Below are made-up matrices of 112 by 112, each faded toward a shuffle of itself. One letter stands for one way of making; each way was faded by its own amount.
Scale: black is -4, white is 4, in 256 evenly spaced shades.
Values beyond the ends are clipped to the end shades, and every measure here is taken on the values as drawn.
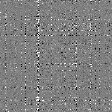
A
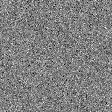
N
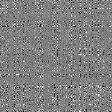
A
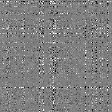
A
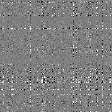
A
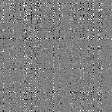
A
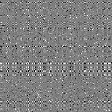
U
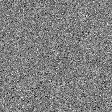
N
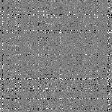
A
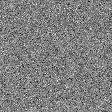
N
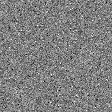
N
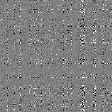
A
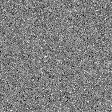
N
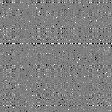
U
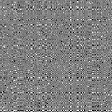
U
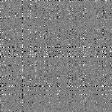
A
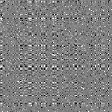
U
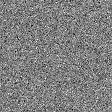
N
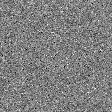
N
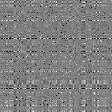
U
